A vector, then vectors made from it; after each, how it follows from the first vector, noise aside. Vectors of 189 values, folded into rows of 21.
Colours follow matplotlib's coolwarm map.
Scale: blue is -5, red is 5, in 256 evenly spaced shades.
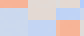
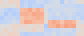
wrapped around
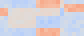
wrapped around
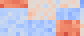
scaled up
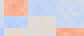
reversed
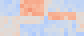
wrapped around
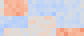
reversed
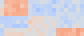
reversed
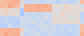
wrapped around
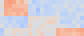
reversed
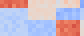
scaled up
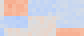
reversed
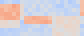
wrapped around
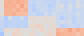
reversed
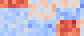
scaled up
